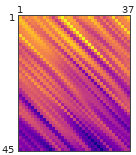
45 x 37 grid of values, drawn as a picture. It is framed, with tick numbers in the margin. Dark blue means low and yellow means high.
Grain: diagonal, down to the right. Slope: up to the top. Histogram: bell-shaped.
